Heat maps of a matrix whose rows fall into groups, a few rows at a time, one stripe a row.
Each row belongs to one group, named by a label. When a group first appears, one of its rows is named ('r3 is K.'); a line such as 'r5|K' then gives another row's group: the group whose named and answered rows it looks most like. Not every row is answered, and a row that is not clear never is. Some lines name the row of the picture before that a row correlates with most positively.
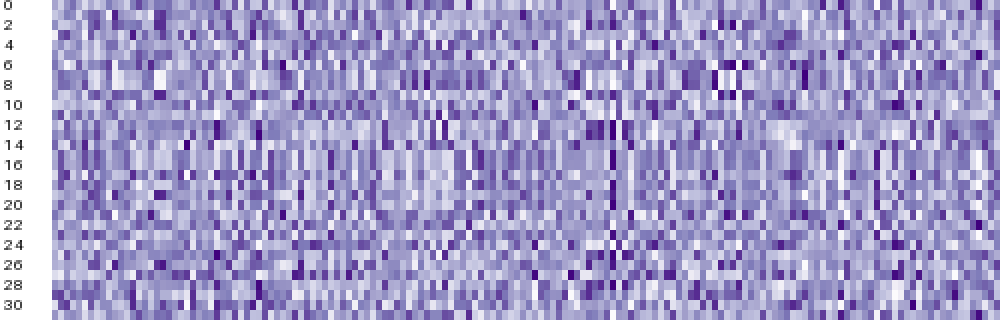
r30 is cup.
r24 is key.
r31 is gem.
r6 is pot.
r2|pot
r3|cup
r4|key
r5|gem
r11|key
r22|gem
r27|key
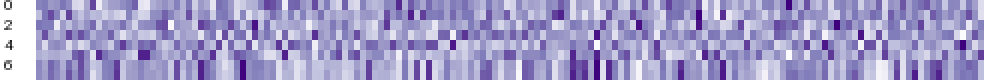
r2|cup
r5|pot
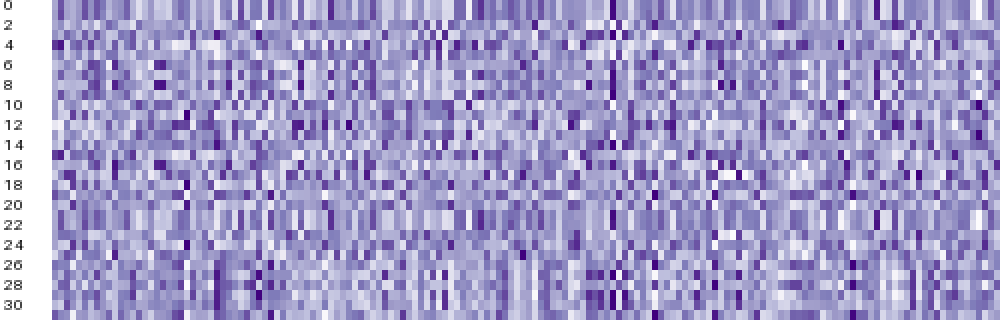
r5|key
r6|pot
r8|pot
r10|gem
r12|key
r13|gem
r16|pot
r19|cup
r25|pot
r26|cup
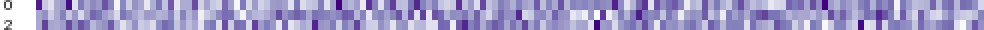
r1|key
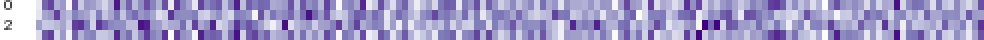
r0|cup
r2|pot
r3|cup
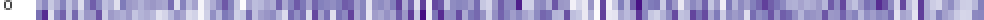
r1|key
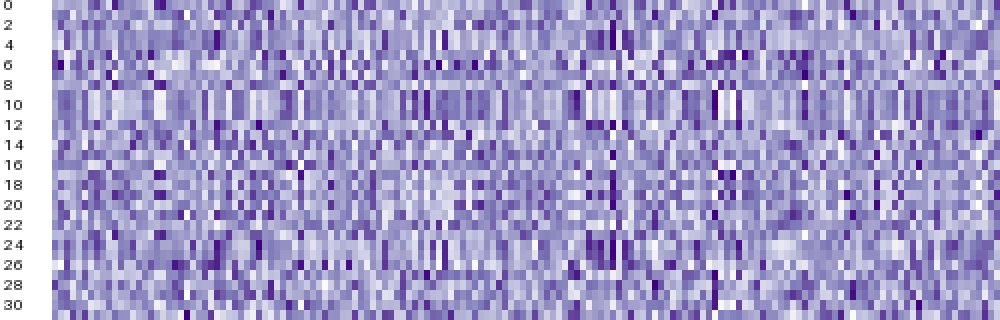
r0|pot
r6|key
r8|pot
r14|cup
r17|pot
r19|pot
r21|cup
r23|pot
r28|cup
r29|cup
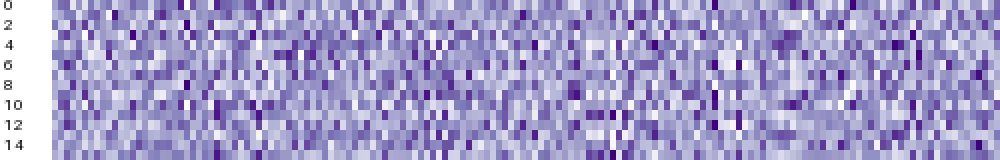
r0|cup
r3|cup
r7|gem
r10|cup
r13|key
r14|gem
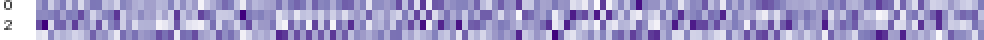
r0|key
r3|key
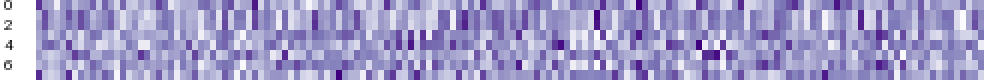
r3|key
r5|pot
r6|key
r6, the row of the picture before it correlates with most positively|0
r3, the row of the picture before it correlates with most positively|0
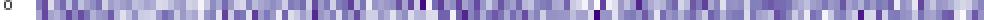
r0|key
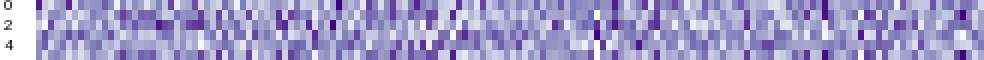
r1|gem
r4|key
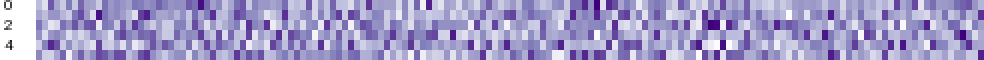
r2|pot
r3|gem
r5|pot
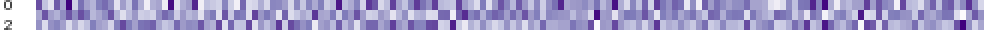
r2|gem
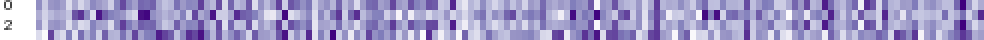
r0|gem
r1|pot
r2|gem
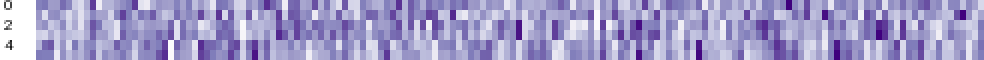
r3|key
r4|cup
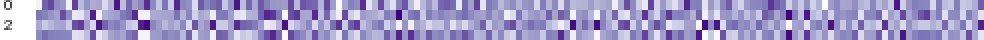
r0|cup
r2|pot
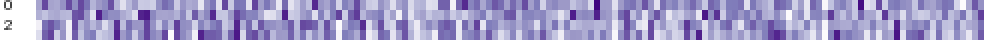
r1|pot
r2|cup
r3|cup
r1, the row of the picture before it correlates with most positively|2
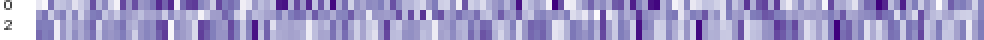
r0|key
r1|key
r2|cup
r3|cup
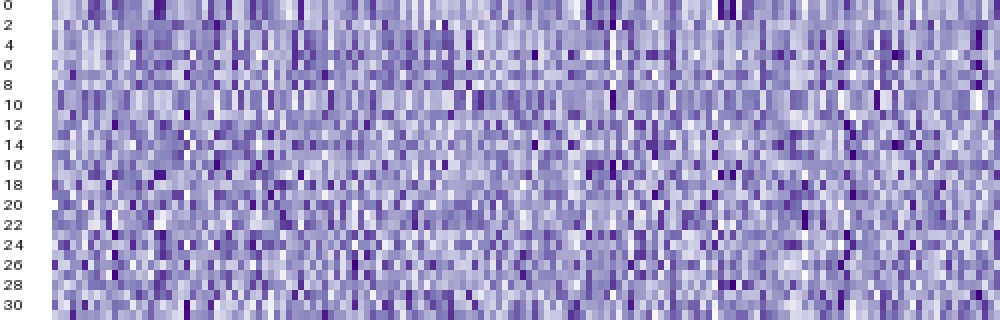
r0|pot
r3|gem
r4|gem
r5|key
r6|gem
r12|pot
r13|cup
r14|key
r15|cup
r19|cup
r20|cup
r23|pot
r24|cup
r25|pot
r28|pot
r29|gem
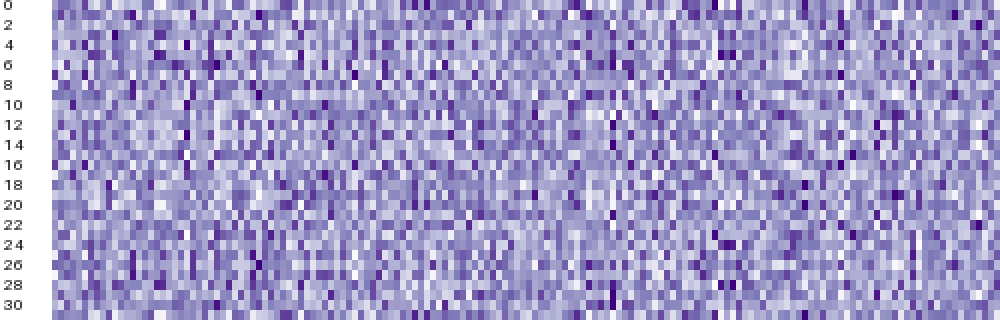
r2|gem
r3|pot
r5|pot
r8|cup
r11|key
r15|cup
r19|key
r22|gem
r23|cup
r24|pot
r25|cup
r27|cup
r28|pot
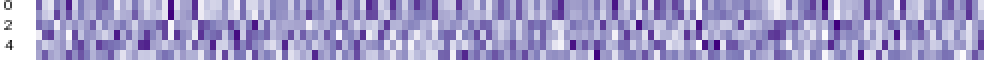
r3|cup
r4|pot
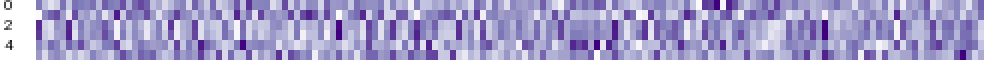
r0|pot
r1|cup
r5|gem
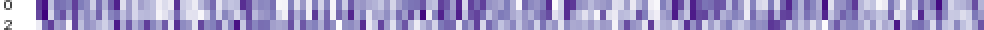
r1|key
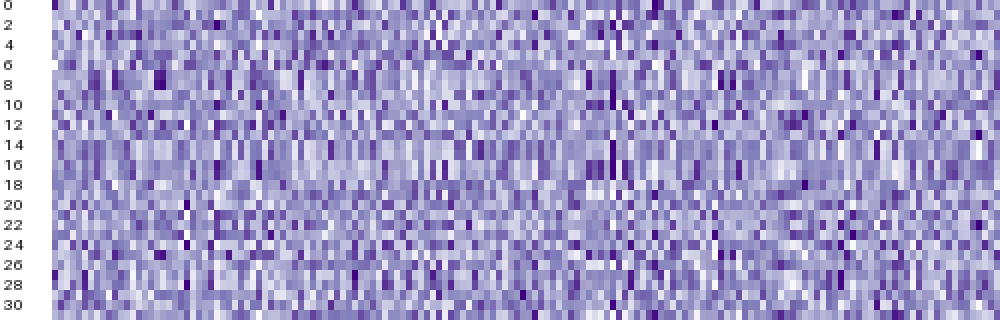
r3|pot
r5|gem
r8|pot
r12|cup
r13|gem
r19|key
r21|cup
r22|gem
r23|cup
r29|pot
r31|key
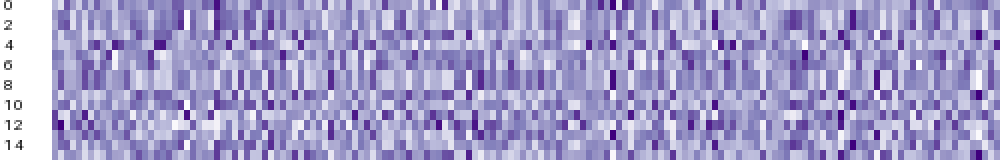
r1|cup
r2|cup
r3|gem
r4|pot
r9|gem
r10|cup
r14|cup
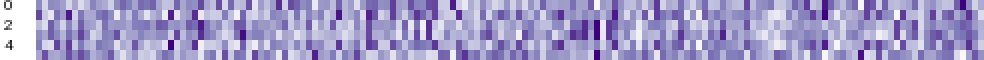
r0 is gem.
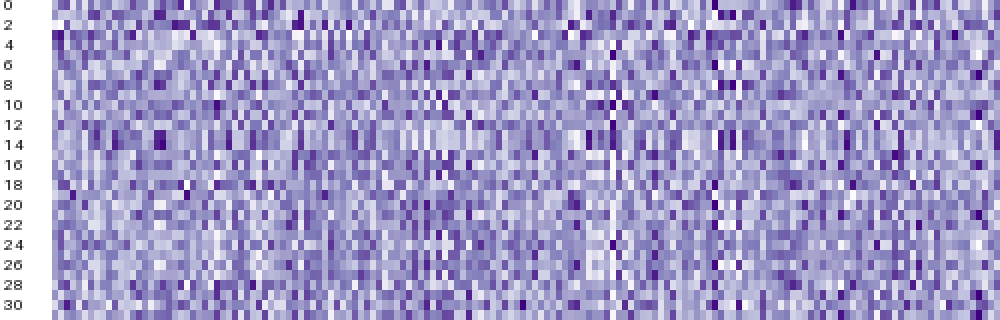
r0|cup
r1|pot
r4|key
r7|gem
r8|pot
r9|key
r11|gem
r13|pot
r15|key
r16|gem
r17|key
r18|cup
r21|gem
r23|key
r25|key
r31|gem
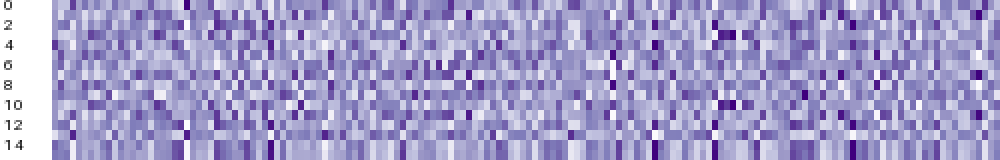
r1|gem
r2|cup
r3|pot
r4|cup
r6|key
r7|gem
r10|pot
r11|gem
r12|cup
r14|cup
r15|cup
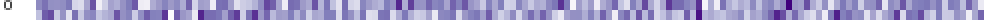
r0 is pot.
